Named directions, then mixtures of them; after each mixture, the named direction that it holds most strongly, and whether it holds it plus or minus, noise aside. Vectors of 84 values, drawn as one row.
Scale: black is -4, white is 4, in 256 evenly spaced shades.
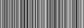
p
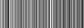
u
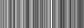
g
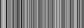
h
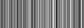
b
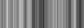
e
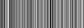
u, minus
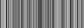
h, plus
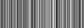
b, plus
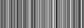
b, plus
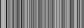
h, plus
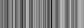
g, minus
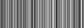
b, plus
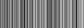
p, plus
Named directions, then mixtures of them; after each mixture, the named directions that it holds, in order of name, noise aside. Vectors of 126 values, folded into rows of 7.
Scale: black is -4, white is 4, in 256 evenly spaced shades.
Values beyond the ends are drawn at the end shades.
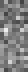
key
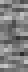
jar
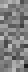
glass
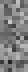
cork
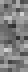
cork, jar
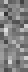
key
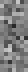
cork, glass, jar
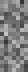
glass, key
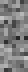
cork, jar, key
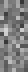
glass, key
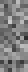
cork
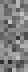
cork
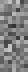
cork, glass, jar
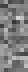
glass, jar, key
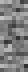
glass, jar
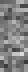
cork, jar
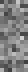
cork, jar, key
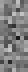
cork, glass, jar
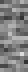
jar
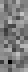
cork, key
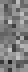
cork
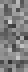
cork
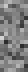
cork, glass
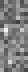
key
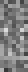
cork, key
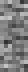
glass, jar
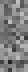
cork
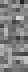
jar, key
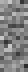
glass, jar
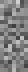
cork, glass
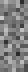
glass, jar, key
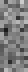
key
